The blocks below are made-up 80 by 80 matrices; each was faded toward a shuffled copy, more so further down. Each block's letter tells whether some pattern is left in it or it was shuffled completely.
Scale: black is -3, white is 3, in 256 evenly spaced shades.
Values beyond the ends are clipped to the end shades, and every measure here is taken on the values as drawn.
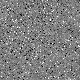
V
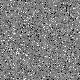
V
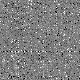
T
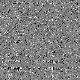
T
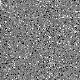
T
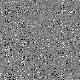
T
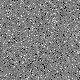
V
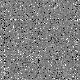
T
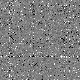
T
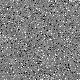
V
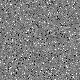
V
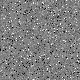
V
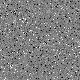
V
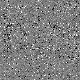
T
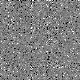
T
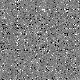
T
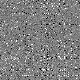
T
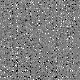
T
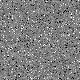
V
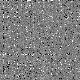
T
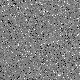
V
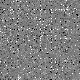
T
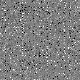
T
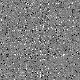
T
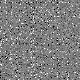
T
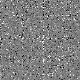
T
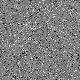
V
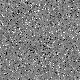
V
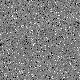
V
